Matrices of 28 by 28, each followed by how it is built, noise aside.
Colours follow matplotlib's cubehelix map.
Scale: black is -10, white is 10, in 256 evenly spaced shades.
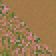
lower triangular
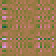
low rank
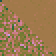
lower triangular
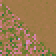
lower triangular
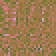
low rank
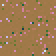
sparse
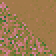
lower triangular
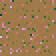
sparse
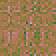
low rank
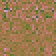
low rank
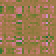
low rank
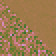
lower triangular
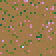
sparse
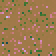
sparse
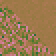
lower triangular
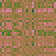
low rank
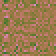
low rank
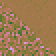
lower triangular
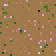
sparse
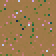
sparse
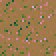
sparse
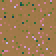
sparse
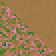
lower triangular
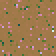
sparse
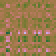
low rank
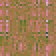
low rank
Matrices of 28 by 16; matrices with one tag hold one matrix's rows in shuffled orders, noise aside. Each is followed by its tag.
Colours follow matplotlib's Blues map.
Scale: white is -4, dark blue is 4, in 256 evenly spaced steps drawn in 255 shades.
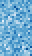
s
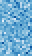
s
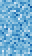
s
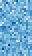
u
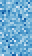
u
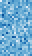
u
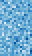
s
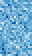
u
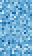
u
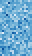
u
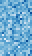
s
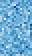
s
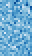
s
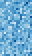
s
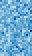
s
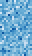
u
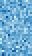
u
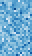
s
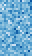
s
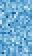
u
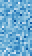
s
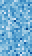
s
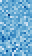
u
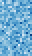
s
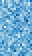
s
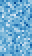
s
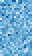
u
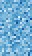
s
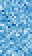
u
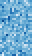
u
